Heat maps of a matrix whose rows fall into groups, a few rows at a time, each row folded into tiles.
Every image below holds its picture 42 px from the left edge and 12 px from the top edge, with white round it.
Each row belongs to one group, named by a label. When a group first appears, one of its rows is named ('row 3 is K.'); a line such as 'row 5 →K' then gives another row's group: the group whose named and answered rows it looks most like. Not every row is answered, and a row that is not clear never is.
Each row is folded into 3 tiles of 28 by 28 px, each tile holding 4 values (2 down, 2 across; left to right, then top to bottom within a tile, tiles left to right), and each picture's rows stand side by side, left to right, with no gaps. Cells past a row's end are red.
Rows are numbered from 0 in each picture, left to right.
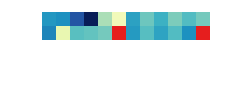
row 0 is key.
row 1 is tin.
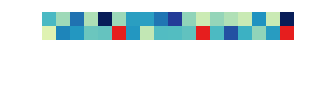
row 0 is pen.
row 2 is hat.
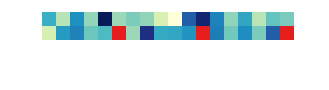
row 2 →tin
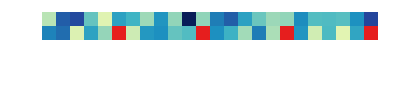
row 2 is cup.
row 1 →pen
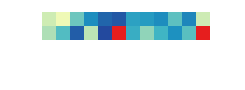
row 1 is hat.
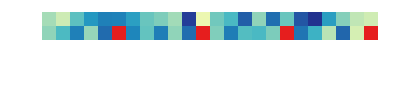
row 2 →pen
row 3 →cup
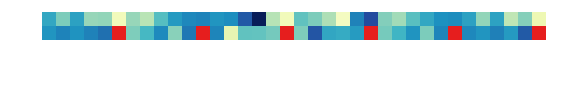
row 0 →tin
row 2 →key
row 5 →tin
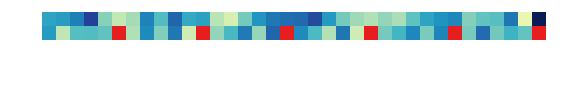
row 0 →key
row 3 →cup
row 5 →hat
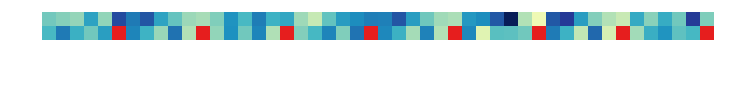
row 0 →hat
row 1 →cup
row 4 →cup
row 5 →key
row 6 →cup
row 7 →pen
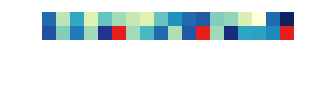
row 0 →tin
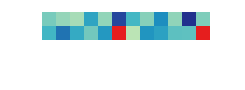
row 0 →hat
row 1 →pen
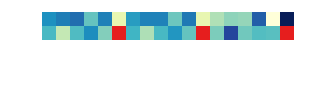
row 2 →hat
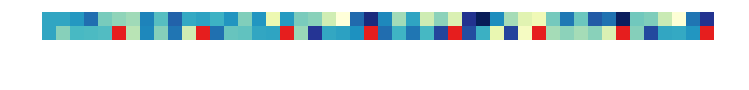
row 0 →key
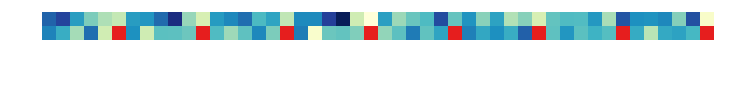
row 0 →cup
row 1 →key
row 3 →key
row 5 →tin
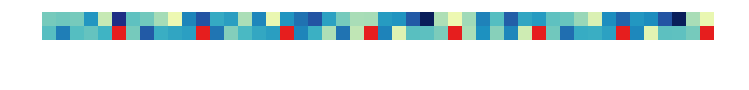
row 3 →cup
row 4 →key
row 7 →key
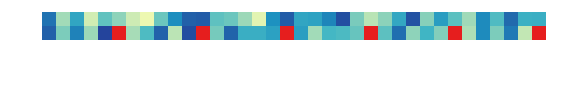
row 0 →tin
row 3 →key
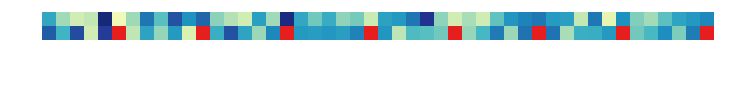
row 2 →hat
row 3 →tin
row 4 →key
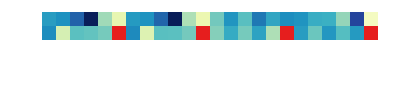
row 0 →key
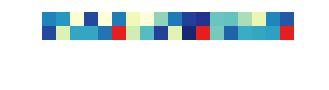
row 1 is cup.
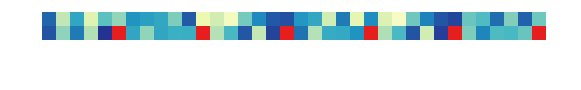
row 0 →tin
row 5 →pen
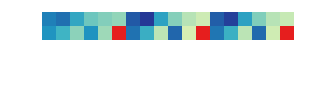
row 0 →cup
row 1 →cup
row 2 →cup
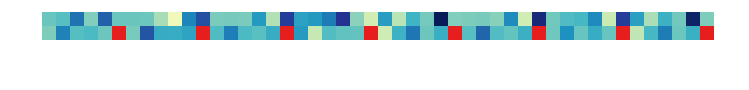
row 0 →pen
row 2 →hat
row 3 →key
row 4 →pen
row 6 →hat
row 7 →pen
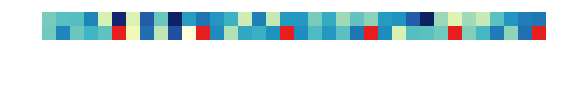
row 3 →tin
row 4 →key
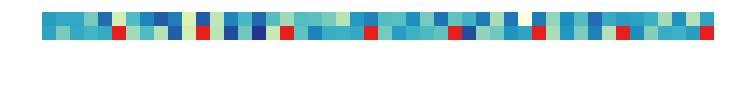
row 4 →pen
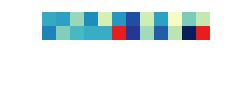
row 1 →tin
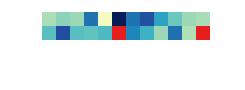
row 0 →hat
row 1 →cup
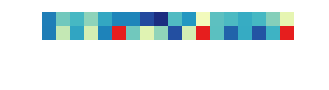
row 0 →tin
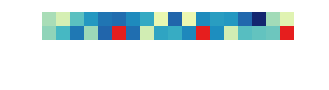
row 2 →key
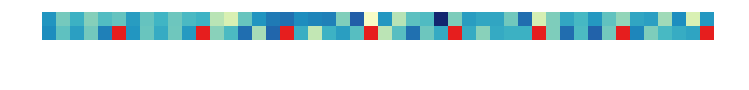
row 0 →tin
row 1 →tin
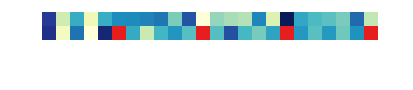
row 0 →tin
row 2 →hat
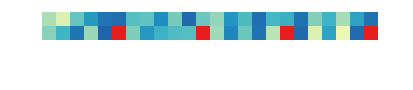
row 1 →pen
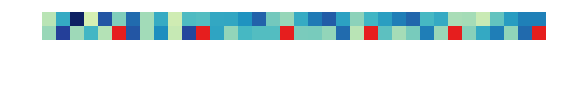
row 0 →pen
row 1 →tin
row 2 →key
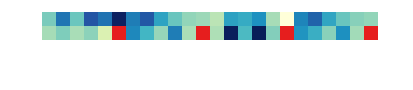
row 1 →cup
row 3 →cup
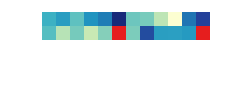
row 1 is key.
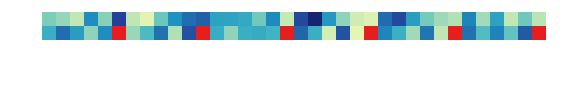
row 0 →hat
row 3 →cup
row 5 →tin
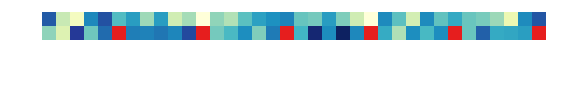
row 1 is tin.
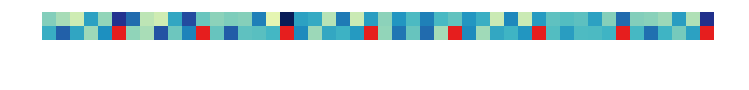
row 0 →hat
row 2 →hat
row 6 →hat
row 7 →hat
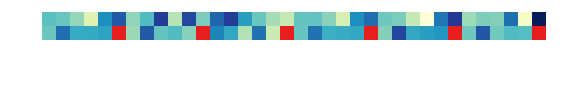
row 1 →pen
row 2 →cup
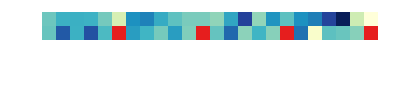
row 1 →cup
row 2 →pen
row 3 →key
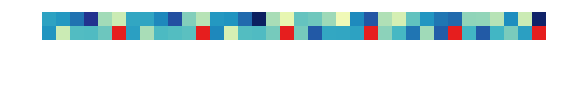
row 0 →key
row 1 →key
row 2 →key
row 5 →hat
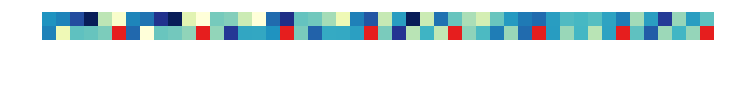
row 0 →key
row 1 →key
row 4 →pen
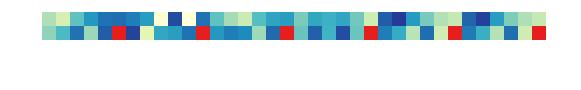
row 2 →hat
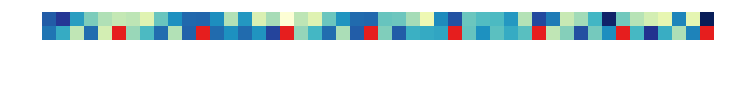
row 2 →tin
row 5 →hat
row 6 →pen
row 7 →hat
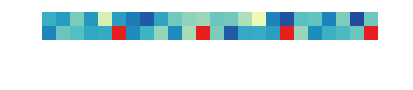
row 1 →cup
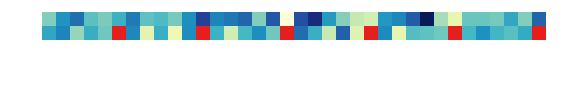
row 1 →tin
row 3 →cup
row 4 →key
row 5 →hat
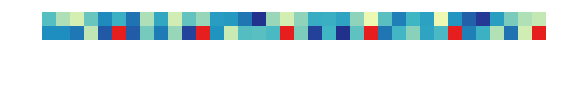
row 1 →tin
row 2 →key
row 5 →cup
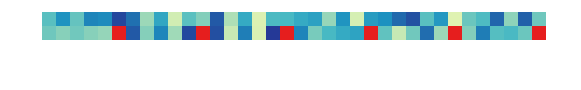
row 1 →tin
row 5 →pen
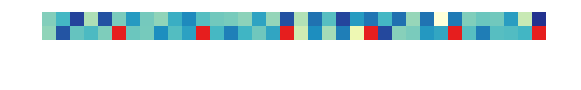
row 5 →hat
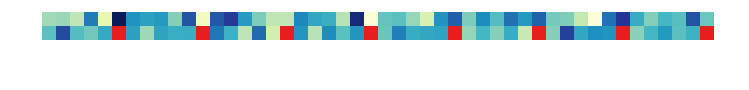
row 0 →hat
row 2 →cup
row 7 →pen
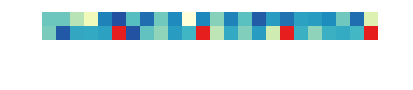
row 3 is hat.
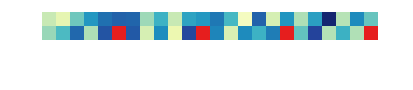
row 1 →tin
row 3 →pen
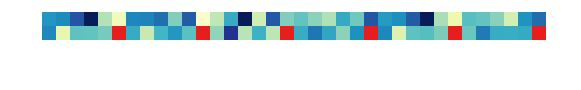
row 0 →key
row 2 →pen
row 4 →key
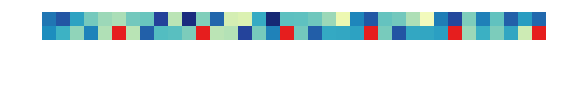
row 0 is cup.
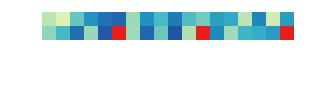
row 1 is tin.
